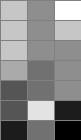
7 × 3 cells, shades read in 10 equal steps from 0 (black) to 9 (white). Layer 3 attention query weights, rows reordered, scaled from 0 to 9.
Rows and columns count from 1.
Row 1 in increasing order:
5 7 9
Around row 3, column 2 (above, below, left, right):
5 4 7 5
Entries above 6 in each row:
2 2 1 0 0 1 0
